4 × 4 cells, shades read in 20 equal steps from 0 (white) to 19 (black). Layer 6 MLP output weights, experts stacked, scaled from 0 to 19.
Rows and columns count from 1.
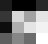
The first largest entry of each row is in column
2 1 1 1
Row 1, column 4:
16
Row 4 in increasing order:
0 9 11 12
